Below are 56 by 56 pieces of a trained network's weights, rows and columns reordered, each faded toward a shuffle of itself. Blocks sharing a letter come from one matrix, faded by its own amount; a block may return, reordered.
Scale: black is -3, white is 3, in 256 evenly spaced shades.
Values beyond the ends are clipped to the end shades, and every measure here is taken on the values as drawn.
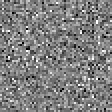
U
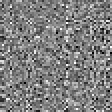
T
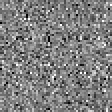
U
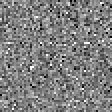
U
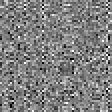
T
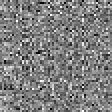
T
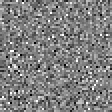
U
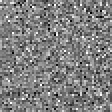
U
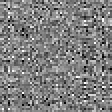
T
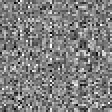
T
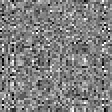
T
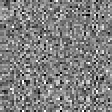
T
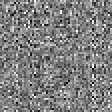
T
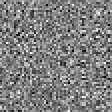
T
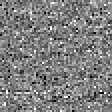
U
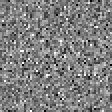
U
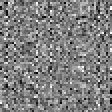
T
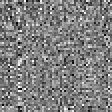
T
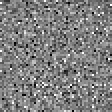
U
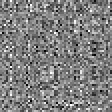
T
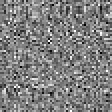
T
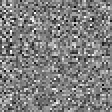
T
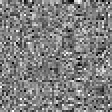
T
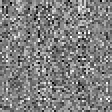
T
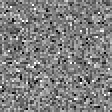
U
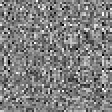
T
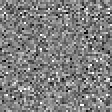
U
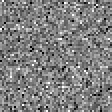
U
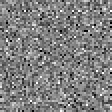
U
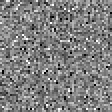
U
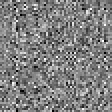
T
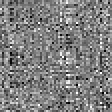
T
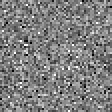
U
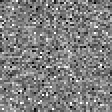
U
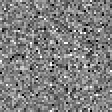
U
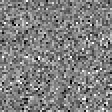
U
